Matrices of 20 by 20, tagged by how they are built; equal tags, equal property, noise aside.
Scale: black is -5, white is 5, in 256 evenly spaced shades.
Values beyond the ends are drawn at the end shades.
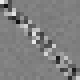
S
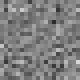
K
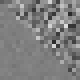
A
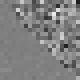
A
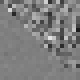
A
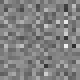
K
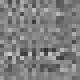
K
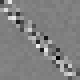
S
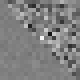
A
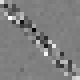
S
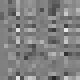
K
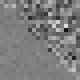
A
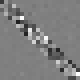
S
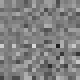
K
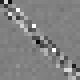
S
